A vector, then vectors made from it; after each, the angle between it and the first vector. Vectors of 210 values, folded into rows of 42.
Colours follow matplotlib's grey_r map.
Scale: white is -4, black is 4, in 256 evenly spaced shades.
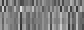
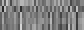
nearly opposite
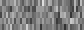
orthogonal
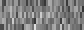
orthogonal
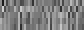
nearly parallel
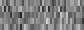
partly aligned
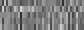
nearly parallel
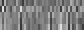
nearly parallel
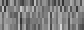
nearly parallel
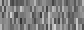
partly aligned
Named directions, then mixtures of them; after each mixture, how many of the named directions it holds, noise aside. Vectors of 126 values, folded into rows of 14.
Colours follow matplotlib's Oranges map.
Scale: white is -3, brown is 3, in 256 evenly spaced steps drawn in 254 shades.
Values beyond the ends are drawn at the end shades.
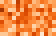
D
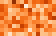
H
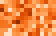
two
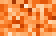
one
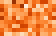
one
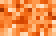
two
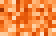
one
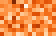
two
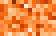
one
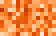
one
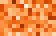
one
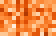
one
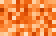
one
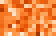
two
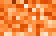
one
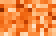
two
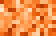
two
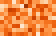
one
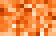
two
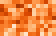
two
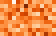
two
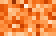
one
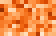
two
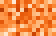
one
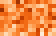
two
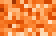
one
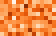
two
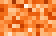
one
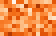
one
